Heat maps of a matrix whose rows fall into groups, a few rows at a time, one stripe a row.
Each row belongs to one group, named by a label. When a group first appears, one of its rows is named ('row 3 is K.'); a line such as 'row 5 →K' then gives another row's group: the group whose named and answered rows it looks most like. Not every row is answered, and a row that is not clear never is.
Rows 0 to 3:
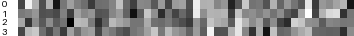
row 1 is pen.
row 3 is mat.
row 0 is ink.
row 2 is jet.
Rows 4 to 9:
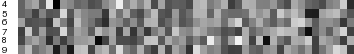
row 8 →mat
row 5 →pen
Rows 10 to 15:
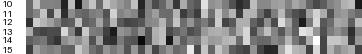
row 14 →pen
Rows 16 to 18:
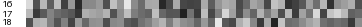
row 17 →pen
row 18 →mat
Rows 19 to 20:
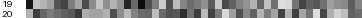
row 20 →pen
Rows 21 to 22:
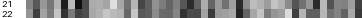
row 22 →jet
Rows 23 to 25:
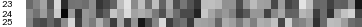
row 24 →jet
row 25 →pen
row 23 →jet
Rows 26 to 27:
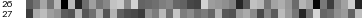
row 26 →jet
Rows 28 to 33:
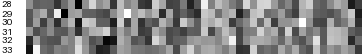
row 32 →pen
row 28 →pen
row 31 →pen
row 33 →ink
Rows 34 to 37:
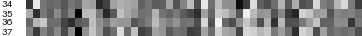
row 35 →jet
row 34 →ink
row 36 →mat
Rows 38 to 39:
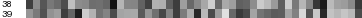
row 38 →pen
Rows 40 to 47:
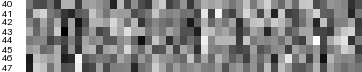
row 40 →pen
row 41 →mat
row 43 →jet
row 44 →pen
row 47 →mat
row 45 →ink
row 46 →mat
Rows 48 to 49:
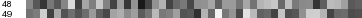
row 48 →pen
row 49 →jet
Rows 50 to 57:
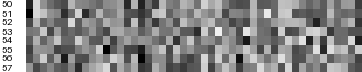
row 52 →ink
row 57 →pen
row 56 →jet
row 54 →ink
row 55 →mat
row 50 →ink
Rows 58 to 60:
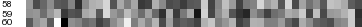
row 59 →ink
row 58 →pen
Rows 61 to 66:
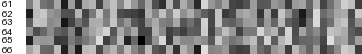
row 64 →pen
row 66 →ink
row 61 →ink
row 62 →mat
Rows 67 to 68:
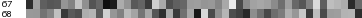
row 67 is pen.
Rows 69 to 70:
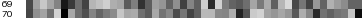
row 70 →jet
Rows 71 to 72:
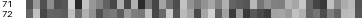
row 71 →ink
